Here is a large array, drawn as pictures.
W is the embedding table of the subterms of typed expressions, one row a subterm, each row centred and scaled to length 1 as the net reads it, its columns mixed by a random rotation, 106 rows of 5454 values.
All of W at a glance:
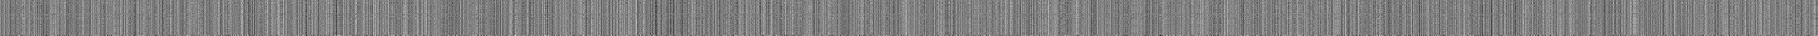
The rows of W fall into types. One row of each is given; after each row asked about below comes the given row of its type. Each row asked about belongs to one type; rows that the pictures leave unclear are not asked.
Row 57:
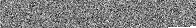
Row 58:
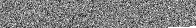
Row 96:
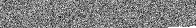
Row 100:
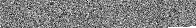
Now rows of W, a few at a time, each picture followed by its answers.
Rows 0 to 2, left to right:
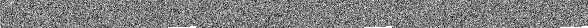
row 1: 58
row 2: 96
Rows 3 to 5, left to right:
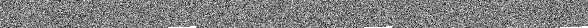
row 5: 100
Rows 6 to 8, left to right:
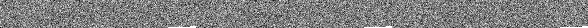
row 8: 57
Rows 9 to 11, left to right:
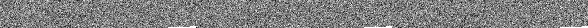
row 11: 58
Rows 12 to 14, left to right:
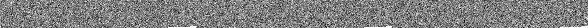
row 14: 58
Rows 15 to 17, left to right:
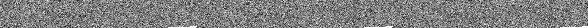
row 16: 100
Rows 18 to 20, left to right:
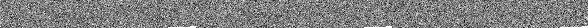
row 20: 58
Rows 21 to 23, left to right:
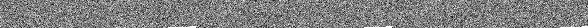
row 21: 100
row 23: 96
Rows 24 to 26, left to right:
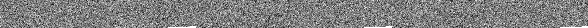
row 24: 100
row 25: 58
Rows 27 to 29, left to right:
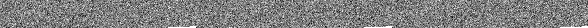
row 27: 58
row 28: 96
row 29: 96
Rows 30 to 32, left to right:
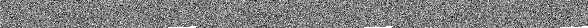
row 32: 96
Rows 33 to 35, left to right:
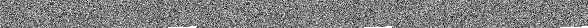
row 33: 100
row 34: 100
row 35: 96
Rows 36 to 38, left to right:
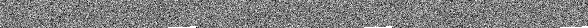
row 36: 100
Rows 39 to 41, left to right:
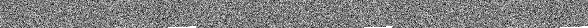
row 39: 100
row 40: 57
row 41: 100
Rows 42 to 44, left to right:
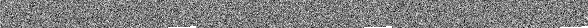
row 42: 57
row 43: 57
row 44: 58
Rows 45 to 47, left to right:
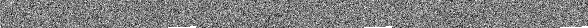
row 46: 58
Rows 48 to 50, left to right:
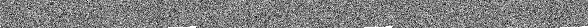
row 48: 100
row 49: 96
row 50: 100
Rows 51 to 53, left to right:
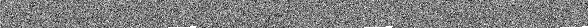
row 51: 57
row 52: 58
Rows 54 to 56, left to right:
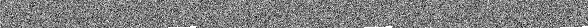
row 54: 57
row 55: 96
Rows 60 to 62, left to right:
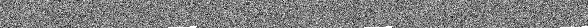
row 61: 100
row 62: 96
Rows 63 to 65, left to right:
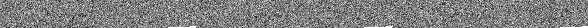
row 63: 58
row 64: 96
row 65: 100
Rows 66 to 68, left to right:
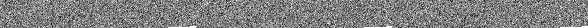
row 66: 96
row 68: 58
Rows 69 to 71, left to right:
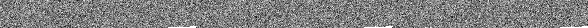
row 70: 96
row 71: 96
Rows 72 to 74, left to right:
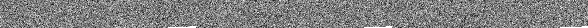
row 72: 100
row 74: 58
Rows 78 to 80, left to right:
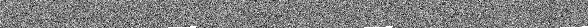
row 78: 57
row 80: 100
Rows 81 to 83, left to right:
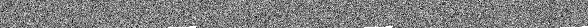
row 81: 58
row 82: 96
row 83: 100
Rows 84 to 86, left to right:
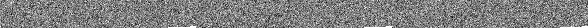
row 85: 58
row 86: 96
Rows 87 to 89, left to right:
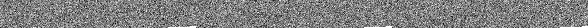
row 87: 96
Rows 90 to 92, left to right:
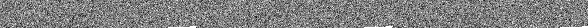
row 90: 58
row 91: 96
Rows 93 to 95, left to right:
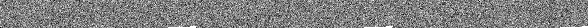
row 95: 100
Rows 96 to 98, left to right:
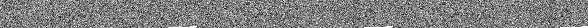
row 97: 100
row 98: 100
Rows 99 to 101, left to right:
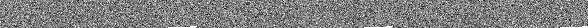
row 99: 57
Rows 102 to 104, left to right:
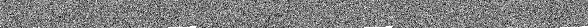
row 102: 96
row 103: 58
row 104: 100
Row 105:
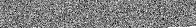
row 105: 96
